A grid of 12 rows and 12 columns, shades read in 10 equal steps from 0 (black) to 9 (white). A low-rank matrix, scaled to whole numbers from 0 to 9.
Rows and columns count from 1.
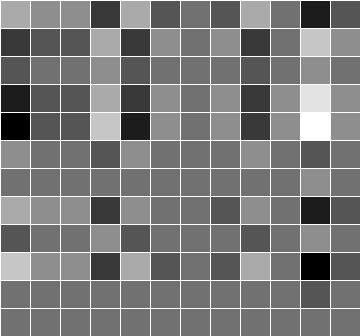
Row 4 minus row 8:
-5 -2 -2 4 -3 1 0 2 -3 1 7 2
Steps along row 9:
up same up down up same same down up up down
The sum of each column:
45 48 48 50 45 49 48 48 46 50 51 48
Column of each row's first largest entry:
1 11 4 11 11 1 11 1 4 1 1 1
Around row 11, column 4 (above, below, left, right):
2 4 4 4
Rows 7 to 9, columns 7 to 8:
4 4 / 4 3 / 4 4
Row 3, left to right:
3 4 4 5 3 4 4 4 3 4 5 4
